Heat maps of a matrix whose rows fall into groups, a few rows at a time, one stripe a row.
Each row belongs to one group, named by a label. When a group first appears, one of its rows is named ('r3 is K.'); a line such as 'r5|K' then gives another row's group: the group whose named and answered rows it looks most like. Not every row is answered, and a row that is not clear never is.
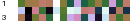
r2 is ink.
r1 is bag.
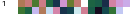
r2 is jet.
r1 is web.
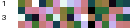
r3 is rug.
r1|ink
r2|jet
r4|web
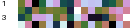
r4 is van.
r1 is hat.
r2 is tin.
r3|jet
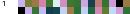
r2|web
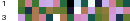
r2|tin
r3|rug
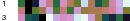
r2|tin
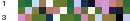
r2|van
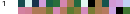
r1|web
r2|rug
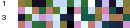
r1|van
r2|van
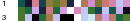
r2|ink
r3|hat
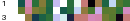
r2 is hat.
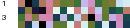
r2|hat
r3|web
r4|ink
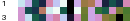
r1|van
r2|bag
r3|van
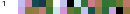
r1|van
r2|rug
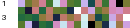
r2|tin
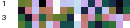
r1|ink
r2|bag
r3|tin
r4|jet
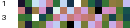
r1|jet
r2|rug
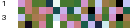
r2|web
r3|rug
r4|bag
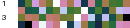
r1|bag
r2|web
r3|ink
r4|jet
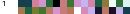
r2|ink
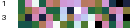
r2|web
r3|ink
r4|bag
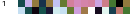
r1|hat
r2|van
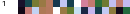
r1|tin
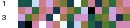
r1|jet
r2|web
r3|rug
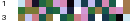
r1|van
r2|web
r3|hat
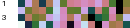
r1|hat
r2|rug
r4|rug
